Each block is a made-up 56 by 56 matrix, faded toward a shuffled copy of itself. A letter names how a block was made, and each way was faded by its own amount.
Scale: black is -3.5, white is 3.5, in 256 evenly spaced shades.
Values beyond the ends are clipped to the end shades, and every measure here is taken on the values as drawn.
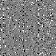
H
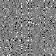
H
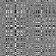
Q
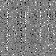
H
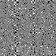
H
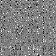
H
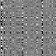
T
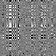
Q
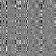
Q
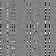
Q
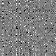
H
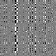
T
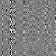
T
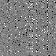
H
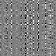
T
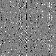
H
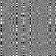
Q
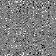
H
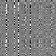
T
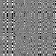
Q
